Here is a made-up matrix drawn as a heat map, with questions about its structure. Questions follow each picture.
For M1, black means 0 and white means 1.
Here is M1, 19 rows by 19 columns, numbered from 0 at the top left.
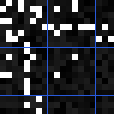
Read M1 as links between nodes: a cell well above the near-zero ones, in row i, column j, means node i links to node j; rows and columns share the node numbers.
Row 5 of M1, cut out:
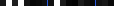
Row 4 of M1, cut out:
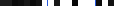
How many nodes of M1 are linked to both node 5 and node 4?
0
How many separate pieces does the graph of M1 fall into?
2
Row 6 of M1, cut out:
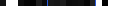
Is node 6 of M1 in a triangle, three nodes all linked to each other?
no
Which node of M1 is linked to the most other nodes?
node 4
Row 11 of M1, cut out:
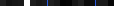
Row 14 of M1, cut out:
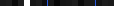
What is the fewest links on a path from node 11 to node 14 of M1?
2
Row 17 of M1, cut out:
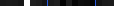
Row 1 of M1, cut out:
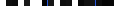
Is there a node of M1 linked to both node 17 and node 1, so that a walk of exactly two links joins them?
no
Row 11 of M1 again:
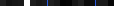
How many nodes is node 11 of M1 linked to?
1
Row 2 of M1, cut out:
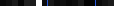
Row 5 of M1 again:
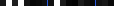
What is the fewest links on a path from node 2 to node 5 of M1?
3
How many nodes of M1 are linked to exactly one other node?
11
